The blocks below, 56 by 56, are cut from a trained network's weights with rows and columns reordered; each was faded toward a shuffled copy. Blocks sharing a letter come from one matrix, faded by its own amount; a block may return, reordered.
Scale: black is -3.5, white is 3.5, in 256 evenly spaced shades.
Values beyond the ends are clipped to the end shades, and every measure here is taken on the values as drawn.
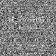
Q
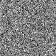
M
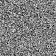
M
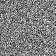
M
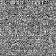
Q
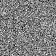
M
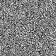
M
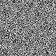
M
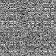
Q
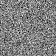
M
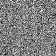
M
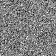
M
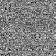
Q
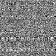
Q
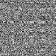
Q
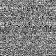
Q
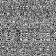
Q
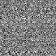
Q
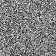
M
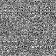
Q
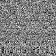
Q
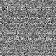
Q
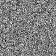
M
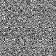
Q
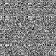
Q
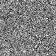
M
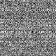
Q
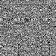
Q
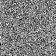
M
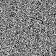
M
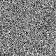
M
